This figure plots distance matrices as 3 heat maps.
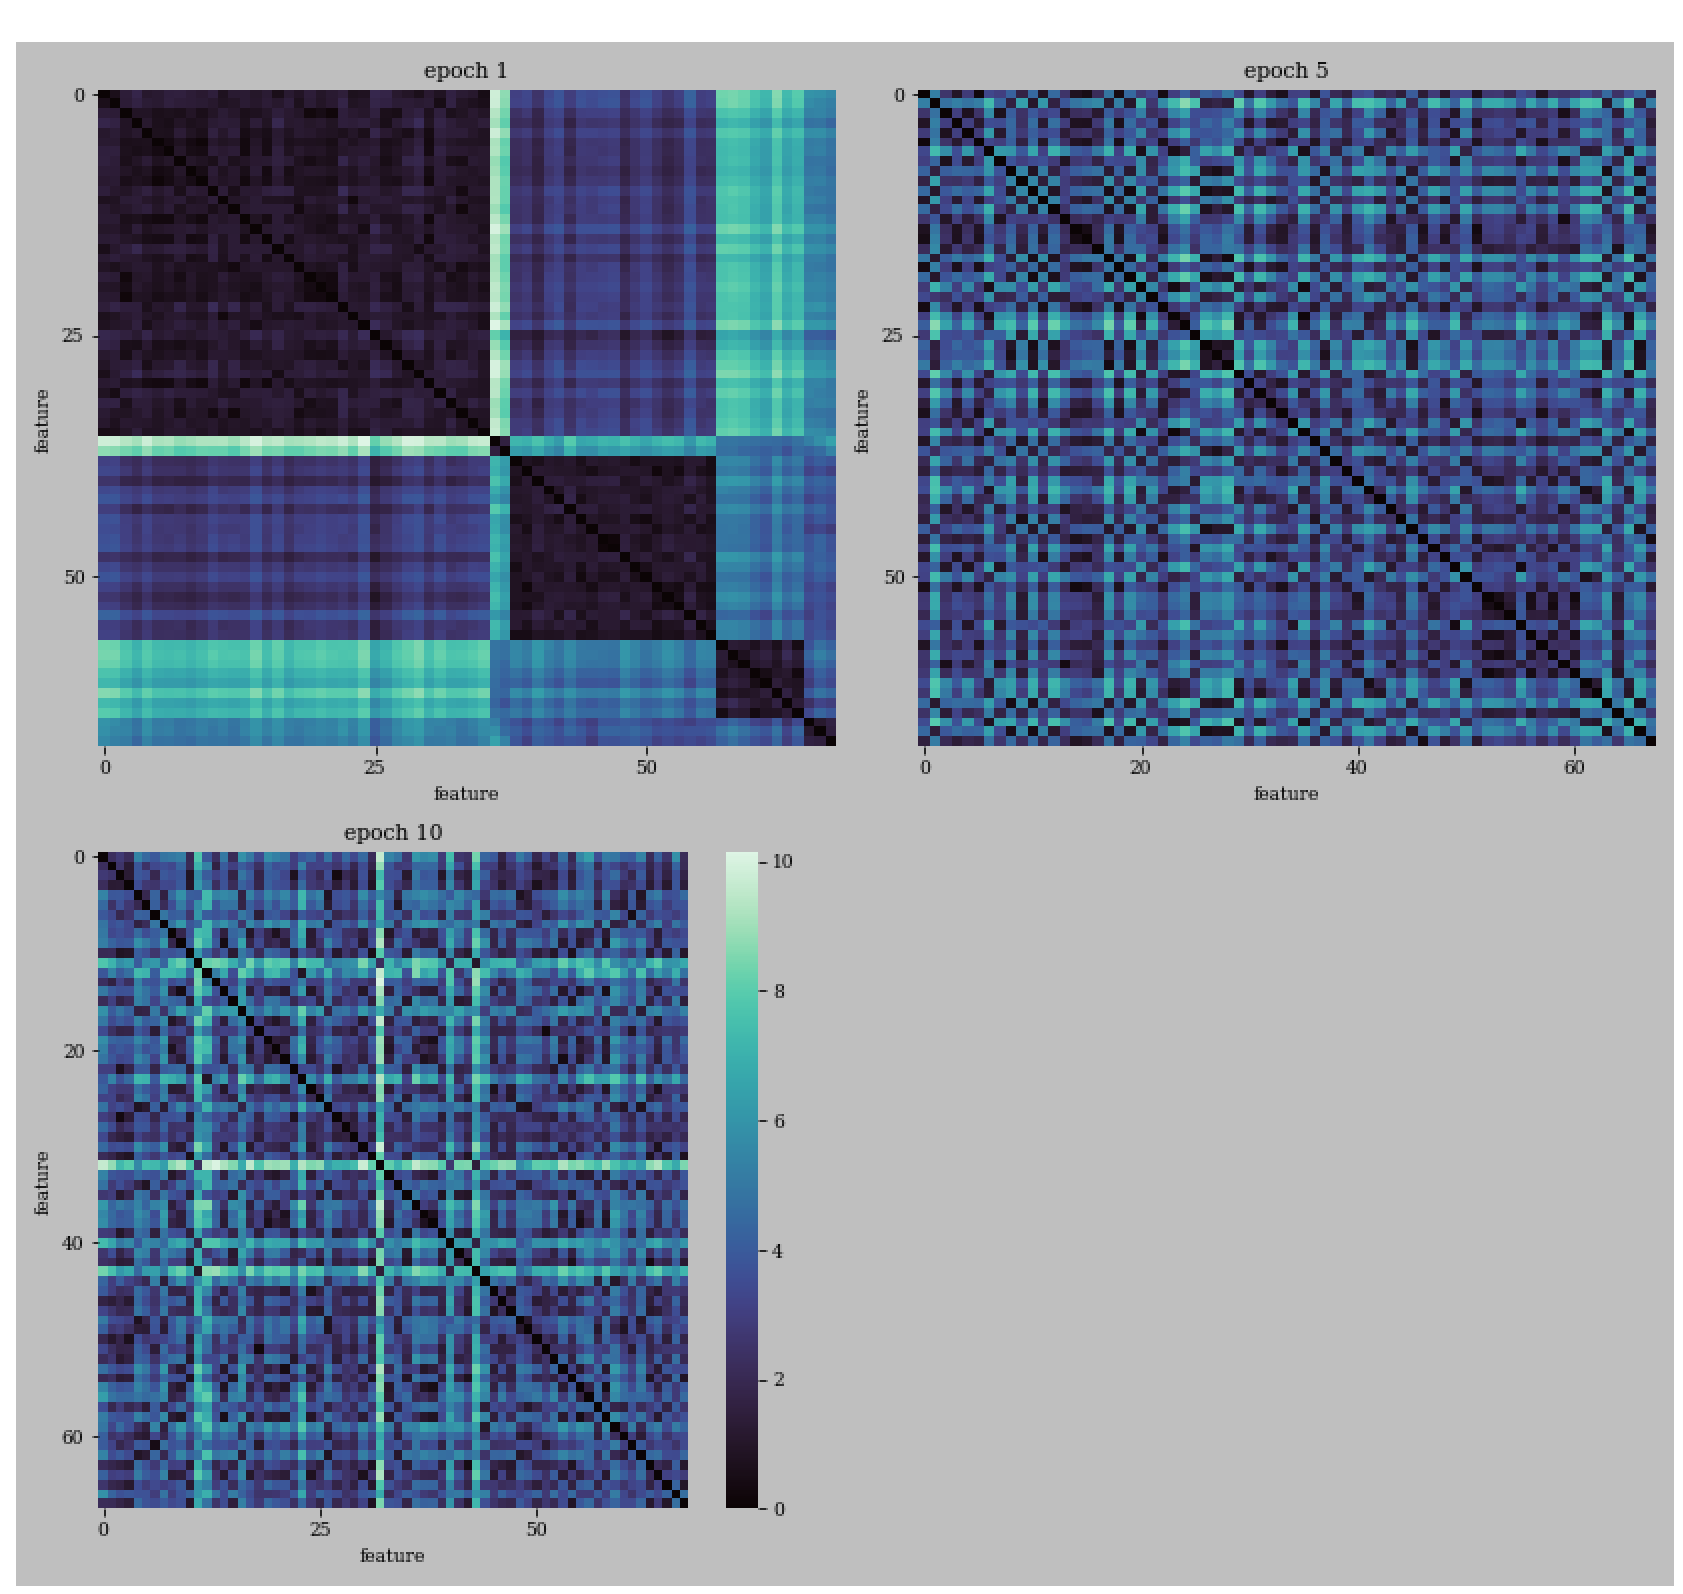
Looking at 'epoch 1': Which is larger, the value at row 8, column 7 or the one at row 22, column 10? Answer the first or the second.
the second
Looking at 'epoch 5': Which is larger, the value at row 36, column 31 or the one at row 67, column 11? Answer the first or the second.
the first
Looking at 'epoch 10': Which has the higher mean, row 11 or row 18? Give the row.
11
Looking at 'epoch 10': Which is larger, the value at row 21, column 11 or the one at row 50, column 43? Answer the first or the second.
the first
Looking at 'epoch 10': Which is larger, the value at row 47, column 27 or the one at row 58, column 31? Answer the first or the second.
the second
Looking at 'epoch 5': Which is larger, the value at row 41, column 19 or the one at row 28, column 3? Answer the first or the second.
the first
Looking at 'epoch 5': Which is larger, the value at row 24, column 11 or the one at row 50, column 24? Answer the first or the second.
the first
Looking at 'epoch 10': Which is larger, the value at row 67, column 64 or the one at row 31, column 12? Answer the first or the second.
the second
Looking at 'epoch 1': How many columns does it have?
68
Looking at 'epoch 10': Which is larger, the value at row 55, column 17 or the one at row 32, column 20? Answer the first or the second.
the second
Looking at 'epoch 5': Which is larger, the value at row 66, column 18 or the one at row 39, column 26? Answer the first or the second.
the first
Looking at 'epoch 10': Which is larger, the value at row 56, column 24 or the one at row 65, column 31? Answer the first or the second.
the first
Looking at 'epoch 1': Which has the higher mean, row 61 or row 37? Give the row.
37
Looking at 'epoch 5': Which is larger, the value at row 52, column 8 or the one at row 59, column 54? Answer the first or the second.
the first
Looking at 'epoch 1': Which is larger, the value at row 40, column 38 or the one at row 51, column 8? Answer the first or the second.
the second
